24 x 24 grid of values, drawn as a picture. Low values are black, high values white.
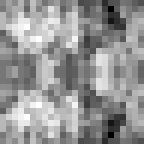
No row or column stands out. The texture is blotchy. The top and bottom halves mirror each other.
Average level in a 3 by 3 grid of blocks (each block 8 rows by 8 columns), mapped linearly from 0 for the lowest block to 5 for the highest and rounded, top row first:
530 | 214 | 530
